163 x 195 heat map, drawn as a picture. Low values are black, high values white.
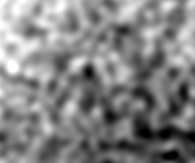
Stripes: none. Slope: up to the top left. Ninth with the highest average: top left. Histogram: bell-shaped. Mirror symmetry: none. Average level on the scale: 50%. Grain: smooth. Lone odd cells: none. Ninth with the lowest average: bottom right.
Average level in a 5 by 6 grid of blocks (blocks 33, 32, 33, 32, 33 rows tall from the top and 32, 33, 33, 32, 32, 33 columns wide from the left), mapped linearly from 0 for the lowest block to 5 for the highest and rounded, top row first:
543333
533324
432312
332111
222100
